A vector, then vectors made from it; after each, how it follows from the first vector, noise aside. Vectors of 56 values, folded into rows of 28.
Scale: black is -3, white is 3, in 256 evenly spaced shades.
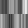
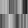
negated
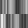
reversed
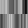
negated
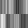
reversed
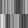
reversed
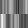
reversed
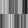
negated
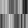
negated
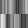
reversed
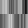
negated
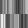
reversed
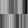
negated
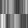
reversed
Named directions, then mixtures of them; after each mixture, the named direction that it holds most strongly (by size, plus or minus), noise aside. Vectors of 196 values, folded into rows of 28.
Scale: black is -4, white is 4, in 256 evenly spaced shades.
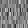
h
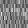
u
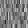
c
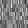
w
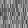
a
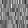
w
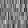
c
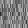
a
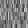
c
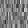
c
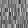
h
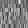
h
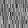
a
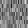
w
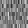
w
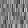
c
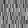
u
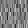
h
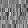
h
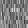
u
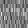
u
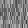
a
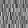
u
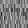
u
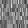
w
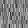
a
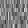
c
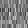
h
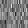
w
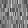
w
